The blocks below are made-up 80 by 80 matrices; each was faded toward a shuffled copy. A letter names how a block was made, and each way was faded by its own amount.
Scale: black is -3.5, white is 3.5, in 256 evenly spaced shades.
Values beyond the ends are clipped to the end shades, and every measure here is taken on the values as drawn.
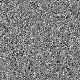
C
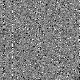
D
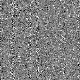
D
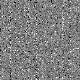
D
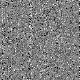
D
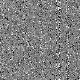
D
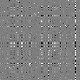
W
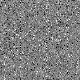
D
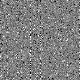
D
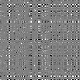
W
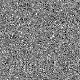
C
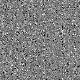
D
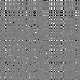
W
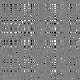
W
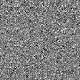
C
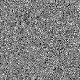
C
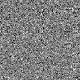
C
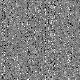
D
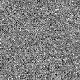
C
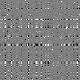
W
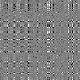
W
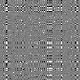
W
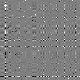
W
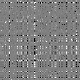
W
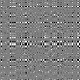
W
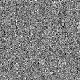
C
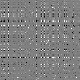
W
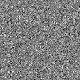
C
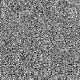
C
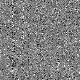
D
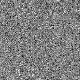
C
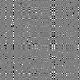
W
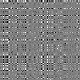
W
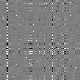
W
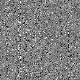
D
